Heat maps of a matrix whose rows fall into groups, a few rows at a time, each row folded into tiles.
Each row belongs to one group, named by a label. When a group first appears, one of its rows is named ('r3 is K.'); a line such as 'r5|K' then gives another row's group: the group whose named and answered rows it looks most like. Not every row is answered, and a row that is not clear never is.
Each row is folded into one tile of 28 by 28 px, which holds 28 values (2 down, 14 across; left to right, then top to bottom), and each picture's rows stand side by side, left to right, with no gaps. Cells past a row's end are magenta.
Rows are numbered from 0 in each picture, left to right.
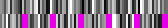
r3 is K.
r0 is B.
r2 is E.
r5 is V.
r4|K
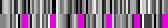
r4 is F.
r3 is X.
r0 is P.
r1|E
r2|K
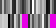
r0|K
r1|X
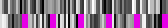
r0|K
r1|V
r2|F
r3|K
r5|V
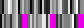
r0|X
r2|P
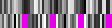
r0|E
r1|P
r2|E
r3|P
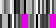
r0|V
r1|B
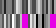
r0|E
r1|V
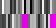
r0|B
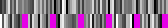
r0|E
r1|E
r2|E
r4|F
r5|V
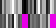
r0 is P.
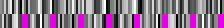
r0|X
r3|P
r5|P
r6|K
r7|B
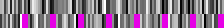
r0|B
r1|P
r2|F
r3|P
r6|K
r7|V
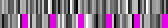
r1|F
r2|X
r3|K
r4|F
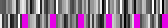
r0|F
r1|X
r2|V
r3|B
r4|K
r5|P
